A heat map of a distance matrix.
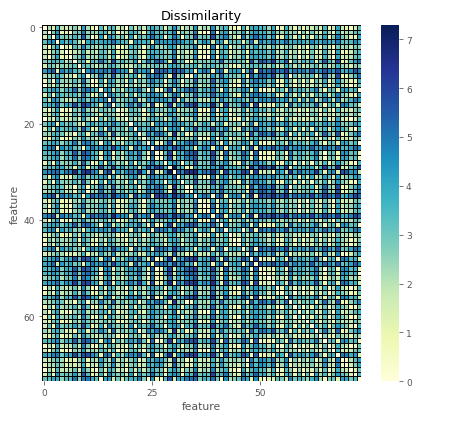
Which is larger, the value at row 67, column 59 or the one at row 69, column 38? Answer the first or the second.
the second
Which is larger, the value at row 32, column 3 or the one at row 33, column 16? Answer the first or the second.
the second
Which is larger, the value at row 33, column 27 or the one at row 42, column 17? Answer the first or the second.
the first
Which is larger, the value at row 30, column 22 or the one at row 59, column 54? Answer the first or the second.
the first
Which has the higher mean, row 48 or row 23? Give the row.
48
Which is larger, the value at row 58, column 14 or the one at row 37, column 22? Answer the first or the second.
the second
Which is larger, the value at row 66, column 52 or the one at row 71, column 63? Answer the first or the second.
the second
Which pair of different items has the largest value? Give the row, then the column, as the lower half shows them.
30, 29
